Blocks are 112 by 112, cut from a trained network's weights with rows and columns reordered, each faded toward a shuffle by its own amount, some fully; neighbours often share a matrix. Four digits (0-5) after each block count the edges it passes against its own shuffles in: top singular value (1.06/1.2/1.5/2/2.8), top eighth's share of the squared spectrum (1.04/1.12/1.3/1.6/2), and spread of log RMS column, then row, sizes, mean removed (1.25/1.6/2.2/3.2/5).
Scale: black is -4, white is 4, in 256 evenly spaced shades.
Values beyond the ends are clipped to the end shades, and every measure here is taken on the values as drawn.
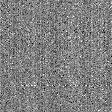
3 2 0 2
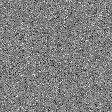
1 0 0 0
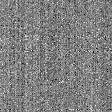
3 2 1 2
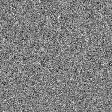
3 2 0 1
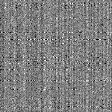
4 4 1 3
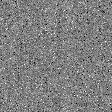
0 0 0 0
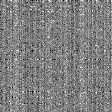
4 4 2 3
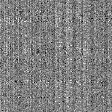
4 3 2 3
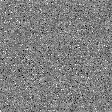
1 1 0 0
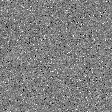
0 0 0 0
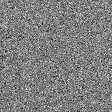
1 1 0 0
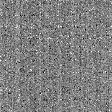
3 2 0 2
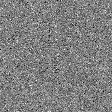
0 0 0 0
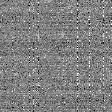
4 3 3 0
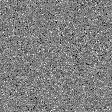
0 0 0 0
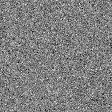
2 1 0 1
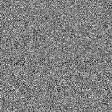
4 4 1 3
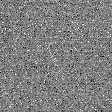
1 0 0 0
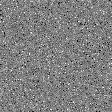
0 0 0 0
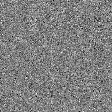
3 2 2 0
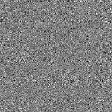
3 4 3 3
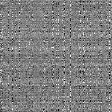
4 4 4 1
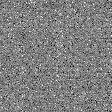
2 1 0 0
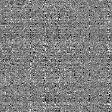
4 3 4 1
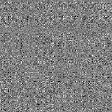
3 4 3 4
